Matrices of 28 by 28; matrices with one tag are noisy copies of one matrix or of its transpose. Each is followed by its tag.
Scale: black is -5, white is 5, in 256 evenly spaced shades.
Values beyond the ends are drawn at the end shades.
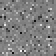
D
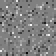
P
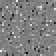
P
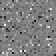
D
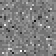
D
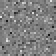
P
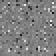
D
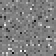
D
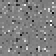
D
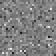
D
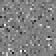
D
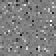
D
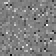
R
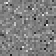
R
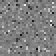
D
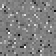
R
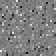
P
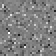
R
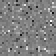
D
